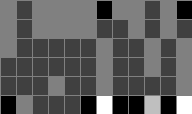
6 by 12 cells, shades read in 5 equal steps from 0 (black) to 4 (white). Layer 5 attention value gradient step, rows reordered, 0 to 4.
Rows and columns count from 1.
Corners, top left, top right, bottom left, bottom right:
2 0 0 4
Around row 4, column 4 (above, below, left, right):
1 2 1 1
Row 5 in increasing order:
1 1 1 1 1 1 1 1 1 2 2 2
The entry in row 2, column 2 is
1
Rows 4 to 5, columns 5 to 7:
1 1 2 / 1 1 2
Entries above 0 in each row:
10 12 12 12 12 7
